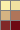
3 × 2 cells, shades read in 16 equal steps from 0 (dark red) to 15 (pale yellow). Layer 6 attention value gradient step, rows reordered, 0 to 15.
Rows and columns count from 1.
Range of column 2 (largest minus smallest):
14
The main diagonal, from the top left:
15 7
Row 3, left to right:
2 0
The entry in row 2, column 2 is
7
